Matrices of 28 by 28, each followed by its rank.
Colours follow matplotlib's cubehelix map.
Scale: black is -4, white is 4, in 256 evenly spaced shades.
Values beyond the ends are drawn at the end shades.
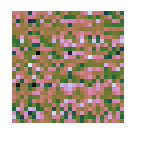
five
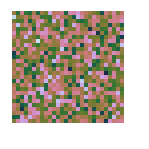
full rank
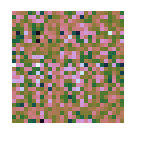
five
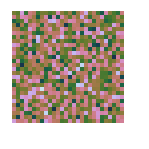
full rank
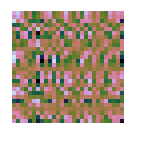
three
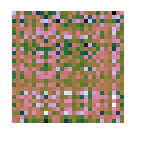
three
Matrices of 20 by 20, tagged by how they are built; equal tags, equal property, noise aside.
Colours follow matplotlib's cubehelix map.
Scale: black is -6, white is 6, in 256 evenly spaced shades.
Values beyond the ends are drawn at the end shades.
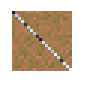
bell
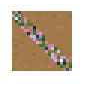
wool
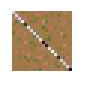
bell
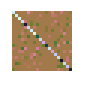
bell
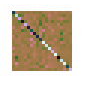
bell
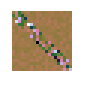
wool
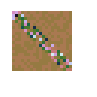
wool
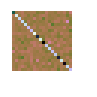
bell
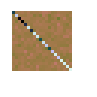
bell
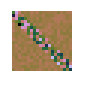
wool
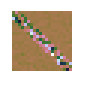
wool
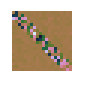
wool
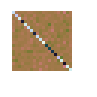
bell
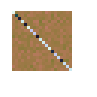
bell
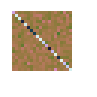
bell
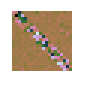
wool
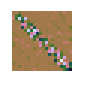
wool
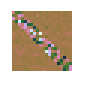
wool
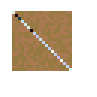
bell
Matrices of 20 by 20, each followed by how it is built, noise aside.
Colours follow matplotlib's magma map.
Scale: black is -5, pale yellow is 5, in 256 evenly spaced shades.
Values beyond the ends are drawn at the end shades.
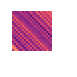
Toeplitz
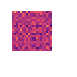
low rank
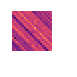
Toeplitz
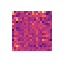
low rank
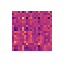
low rank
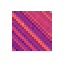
Toeplitz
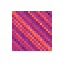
Toeplitz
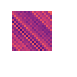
Toeplitz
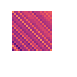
Toeplitz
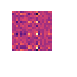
low rank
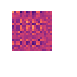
low rank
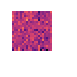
low rank
